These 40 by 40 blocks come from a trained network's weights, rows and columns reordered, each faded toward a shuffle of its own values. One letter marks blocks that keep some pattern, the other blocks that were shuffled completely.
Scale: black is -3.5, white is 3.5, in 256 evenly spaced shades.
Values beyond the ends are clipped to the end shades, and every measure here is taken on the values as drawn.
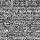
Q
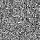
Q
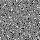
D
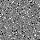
D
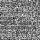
Q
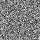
D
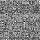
Q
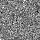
D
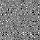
Q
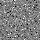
D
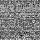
Q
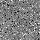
D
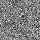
D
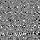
Q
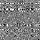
Q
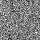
D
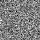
Q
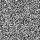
D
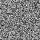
D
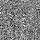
Q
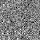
Q
